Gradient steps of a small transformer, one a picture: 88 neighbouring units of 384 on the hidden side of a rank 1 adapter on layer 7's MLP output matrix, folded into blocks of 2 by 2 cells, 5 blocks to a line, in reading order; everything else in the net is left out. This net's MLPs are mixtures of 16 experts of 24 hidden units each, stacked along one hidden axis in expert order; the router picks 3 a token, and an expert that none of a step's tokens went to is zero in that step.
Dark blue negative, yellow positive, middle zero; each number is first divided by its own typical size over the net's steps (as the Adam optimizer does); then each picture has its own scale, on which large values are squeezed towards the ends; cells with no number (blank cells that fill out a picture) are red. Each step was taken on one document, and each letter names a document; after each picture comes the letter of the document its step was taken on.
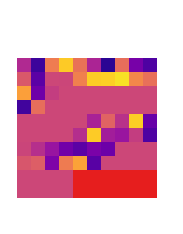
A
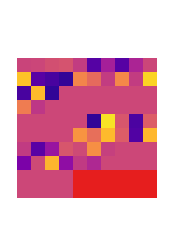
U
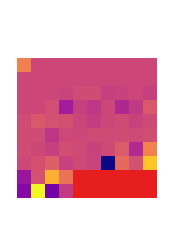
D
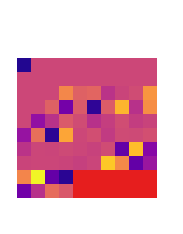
D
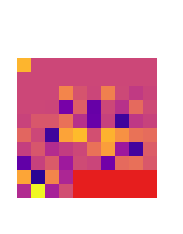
D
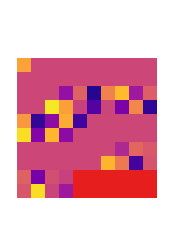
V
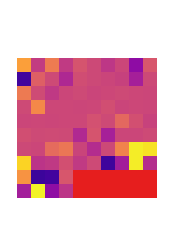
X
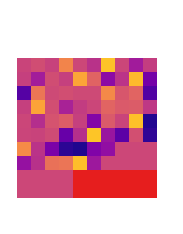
A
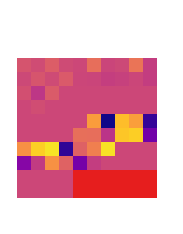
U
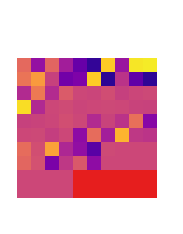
A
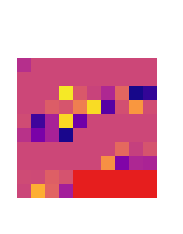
V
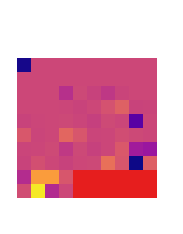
X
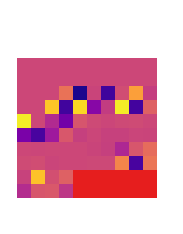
V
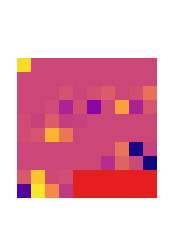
D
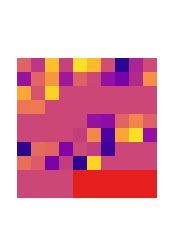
U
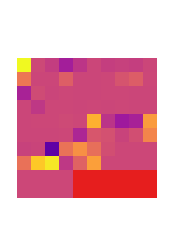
D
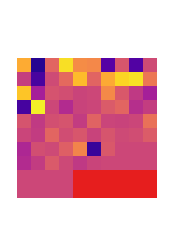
A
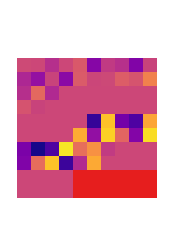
U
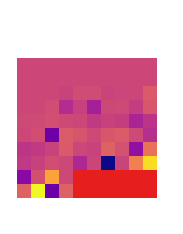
D
